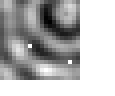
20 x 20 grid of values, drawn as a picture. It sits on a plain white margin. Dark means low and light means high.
The histogram is bell-shaped. The top left is the calmest part. Two lone cells stand out, each far higher than its neighbours. No single row or column stands out from its neighbours. Overall the values sit about 50% of the way up the scale. Concentric rings centre on the top right.
